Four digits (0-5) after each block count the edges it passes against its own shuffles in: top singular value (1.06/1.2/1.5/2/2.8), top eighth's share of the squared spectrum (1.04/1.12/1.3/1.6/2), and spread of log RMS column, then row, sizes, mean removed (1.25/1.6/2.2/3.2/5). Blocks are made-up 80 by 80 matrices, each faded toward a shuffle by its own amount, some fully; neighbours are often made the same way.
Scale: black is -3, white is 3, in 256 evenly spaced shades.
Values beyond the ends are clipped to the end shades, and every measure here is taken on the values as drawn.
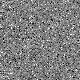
0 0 0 0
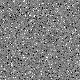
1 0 0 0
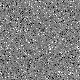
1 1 0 0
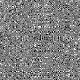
4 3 2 2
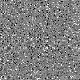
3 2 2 1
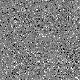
3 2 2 1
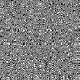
4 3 2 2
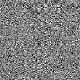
4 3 2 2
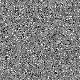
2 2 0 0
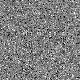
2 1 0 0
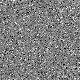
0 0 0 0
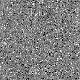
3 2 1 1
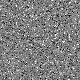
0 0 0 0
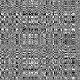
5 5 4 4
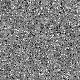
3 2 0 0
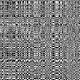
5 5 4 4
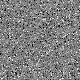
2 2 0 0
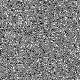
3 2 0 0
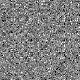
4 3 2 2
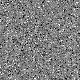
2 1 0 0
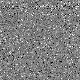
1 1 0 1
